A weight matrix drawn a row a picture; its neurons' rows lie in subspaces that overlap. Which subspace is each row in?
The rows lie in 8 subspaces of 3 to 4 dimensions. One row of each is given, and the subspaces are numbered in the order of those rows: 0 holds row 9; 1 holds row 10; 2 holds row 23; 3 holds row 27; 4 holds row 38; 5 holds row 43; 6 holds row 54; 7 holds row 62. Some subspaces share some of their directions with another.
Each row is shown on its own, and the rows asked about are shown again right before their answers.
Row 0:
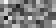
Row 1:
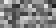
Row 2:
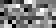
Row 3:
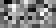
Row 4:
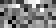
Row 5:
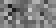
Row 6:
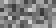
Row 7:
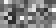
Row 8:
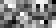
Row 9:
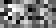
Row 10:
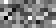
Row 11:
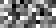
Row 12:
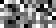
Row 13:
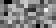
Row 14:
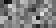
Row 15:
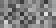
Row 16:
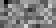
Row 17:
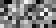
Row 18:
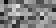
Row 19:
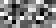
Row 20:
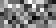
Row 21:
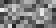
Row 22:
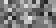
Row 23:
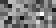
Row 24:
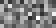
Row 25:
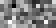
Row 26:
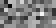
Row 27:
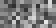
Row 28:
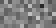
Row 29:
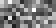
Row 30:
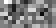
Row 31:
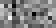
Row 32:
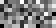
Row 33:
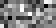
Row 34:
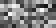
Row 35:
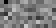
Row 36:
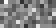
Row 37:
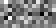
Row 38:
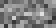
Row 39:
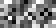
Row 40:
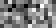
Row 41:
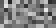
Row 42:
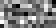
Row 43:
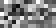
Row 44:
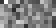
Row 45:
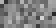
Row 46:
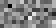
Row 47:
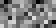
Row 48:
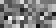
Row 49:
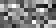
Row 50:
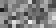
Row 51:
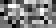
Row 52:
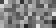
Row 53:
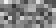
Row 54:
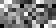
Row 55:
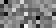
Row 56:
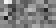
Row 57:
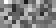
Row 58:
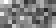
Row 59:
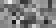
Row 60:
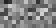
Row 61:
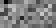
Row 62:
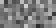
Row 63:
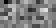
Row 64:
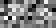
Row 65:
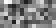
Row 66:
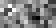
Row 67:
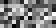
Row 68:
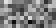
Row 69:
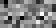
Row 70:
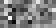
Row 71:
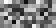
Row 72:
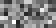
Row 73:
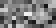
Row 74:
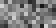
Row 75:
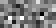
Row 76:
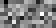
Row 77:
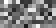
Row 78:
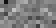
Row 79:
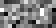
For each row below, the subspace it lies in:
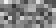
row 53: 5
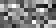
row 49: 6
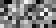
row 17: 6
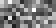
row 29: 5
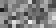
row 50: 4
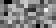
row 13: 2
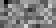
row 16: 7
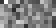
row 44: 5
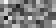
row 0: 1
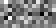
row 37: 3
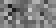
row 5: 0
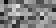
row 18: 5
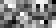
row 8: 0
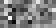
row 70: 0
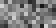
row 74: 6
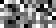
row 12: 2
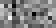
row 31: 7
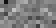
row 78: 1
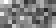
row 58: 0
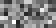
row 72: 4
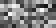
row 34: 6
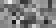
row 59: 3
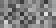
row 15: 0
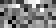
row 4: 0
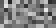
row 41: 7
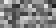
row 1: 5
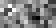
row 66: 0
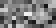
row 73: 4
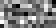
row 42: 5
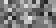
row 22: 3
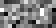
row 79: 4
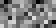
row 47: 6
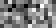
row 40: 3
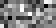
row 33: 4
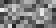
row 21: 4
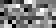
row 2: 0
